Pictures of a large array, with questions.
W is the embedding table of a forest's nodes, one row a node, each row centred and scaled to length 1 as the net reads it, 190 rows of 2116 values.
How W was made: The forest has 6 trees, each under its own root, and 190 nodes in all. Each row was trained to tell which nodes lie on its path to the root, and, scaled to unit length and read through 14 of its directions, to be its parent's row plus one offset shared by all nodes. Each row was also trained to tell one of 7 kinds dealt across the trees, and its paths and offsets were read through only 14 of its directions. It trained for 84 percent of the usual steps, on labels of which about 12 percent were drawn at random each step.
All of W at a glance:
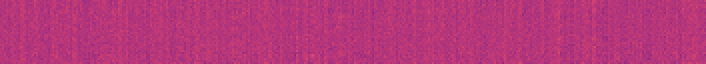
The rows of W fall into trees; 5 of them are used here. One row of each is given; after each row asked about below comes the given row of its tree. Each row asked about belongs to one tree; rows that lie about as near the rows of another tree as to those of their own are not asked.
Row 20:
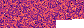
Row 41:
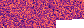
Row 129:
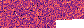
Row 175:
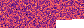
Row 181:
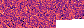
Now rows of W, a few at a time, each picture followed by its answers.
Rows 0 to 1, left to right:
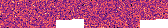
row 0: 175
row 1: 129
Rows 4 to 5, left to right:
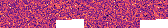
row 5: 181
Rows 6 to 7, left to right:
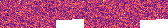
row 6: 181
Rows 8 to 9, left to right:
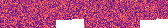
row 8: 20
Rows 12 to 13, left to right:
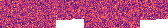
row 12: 129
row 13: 20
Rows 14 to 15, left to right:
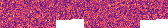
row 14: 175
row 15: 175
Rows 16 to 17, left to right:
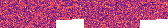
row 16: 175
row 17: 181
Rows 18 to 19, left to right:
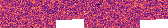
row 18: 175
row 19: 175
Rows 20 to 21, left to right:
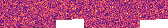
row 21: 129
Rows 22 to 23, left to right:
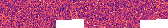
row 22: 181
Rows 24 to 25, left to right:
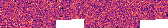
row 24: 175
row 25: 181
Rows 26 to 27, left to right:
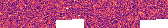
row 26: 175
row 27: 41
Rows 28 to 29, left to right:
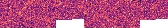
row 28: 181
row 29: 175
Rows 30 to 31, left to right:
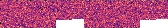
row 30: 181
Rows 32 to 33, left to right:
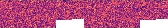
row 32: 175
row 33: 181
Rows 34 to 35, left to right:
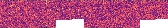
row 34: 41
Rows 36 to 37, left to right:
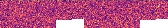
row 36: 175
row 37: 181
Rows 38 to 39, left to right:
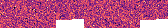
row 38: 181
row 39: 181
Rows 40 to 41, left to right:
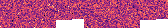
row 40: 181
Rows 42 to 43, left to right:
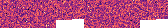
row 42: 129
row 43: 181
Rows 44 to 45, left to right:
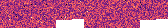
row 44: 181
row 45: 181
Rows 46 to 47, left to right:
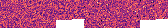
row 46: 175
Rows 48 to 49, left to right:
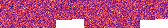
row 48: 181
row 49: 175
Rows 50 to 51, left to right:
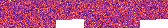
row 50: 181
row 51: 41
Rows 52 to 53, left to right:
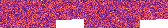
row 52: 175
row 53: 129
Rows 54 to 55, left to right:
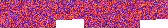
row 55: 129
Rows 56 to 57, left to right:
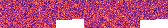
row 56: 175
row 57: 175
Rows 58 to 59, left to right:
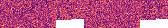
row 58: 129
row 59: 129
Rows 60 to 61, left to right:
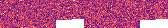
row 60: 175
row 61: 175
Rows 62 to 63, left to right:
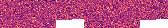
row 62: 129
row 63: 41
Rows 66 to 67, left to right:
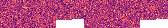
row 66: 181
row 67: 175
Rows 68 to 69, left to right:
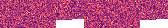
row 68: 20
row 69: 41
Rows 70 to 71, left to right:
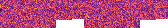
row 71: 181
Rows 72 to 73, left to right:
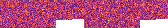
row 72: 41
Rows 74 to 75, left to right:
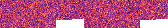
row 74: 20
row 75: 175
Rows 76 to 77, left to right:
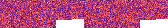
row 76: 181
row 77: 175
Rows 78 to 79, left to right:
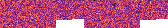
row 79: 175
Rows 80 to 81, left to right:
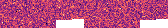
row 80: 175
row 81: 20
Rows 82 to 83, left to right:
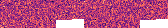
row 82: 181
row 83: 175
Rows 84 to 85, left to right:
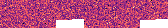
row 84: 41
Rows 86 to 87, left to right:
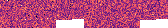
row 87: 129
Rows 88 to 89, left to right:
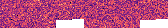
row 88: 20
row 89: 181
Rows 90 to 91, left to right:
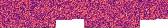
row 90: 41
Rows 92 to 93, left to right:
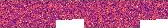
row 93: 181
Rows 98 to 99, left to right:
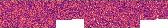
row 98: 175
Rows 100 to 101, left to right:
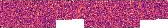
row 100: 129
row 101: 41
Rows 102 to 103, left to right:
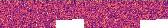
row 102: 129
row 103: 175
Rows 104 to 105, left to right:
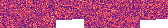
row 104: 41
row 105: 175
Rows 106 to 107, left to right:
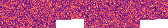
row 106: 175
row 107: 41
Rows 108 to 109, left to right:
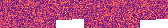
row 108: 181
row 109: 20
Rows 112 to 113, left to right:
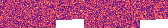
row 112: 41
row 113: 181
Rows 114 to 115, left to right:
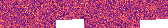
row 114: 181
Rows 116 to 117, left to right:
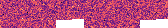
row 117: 181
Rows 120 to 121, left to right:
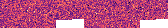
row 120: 20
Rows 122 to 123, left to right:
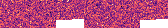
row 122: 175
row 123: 175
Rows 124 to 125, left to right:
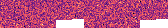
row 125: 181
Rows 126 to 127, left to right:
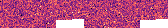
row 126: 129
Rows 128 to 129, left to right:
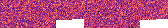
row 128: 181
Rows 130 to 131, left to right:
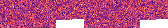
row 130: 41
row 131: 41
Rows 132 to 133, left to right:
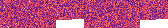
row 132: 181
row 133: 20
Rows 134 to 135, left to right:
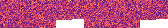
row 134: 175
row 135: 20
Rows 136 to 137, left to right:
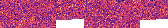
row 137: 129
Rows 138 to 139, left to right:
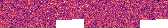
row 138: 181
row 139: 181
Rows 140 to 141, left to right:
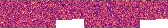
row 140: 175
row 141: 175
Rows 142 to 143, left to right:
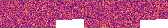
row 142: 41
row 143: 181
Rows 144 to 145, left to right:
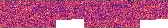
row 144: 181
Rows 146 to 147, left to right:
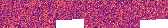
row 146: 20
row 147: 129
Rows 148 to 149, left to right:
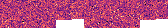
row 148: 181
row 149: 181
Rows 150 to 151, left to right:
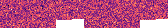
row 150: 175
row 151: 175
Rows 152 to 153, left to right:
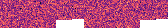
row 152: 181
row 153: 181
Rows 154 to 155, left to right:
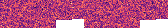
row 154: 181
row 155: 41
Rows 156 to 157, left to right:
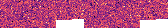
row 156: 129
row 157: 129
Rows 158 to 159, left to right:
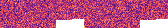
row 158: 175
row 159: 175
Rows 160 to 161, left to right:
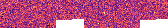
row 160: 175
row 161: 181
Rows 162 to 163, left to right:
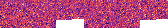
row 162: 175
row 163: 41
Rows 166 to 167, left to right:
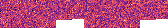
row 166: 181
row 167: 181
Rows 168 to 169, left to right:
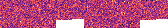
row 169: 129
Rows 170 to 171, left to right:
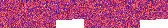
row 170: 181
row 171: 175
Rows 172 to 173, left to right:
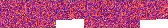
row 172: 181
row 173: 129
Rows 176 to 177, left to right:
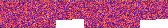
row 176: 41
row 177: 175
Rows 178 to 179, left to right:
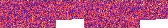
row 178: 175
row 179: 175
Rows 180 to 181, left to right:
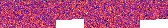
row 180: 181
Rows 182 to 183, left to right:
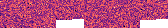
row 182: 41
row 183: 181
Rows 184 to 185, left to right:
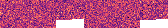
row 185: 20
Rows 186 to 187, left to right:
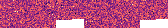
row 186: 175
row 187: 175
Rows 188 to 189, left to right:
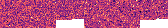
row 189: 175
